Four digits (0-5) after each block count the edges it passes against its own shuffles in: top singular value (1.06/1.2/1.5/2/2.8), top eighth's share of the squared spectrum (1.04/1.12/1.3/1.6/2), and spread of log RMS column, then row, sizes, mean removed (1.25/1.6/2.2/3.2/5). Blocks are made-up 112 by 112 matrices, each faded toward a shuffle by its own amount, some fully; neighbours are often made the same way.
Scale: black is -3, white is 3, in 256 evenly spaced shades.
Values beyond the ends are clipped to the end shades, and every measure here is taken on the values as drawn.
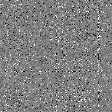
2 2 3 2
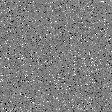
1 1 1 1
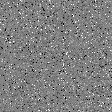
1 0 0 0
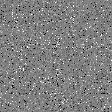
1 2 1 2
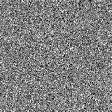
3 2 1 1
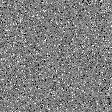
1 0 0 0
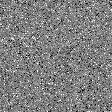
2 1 0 0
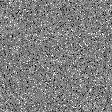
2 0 0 0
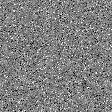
1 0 0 0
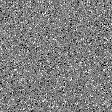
3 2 0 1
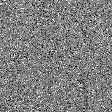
2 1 0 0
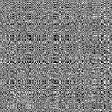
5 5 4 4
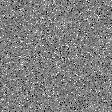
2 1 0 0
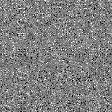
4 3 1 2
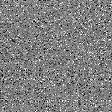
3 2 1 1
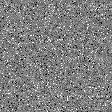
3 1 0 1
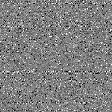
4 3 1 2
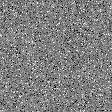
0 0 0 0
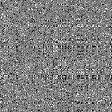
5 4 2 3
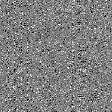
4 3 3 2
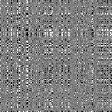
5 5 4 4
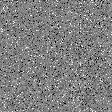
2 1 0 0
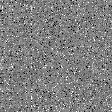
3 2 1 0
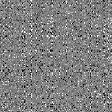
4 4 3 2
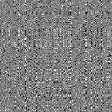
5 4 3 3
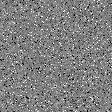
1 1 0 0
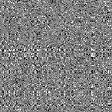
5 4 3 3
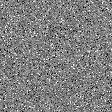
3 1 0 0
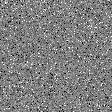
0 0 0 0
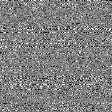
2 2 0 4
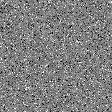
0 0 0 0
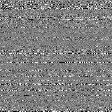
2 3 0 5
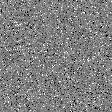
0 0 0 0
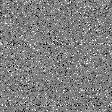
1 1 0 2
